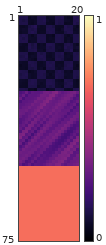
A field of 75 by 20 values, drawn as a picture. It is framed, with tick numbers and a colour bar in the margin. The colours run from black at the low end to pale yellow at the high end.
It is made of 3 by 1 panels. Panel 1,1: very low, checkered, faint in contrast. Panel 2,1: low, slanting up to the right, faint in contrast. Panel 3,1: high, flat.
